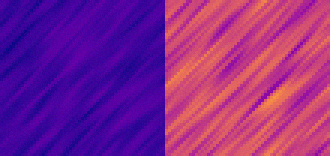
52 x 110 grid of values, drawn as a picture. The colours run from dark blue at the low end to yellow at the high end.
The table splits into one row of 2 panels. Panel 1,1: very low, slanting up to the right, faint in contrast. Panel 1,2: middling, slanting up to the right.
